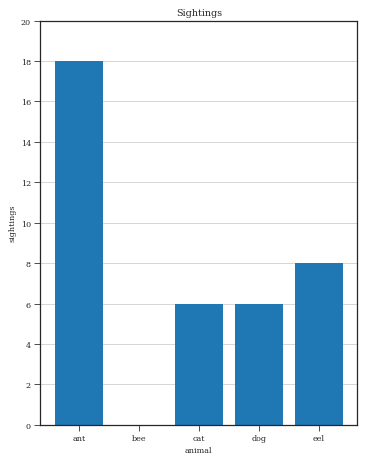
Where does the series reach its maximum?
ant
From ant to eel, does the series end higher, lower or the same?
lower
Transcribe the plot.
Title: Sightings
x-axis: animal, ticks ant bee cat dog eel
y-axis: sightings, ticks 0 2 4 6 8 10 12 14 16 18 20
Values:
18 0 6 6 8
